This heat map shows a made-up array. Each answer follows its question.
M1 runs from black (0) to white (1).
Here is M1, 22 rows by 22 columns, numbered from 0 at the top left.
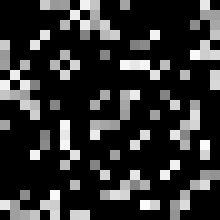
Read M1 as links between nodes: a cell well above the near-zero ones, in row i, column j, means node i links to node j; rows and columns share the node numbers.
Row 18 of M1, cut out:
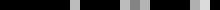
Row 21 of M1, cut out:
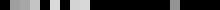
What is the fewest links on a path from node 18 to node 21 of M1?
2
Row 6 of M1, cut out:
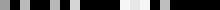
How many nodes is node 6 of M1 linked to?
8
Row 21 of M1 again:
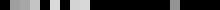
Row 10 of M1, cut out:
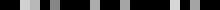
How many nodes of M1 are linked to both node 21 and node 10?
4
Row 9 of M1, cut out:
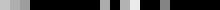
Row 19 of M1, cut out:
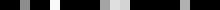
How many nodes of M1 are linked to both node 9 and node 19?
3
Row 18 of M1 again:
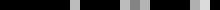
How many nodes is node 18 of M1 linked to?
6
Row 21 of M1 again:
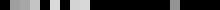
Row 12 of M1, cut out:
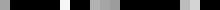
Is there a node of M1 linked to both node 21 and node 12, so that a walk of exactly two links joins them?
no
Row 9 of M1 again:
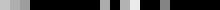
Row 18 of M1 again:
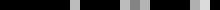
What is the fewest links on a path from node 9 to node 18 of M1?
2
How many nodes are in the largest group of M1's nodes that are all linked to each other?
3
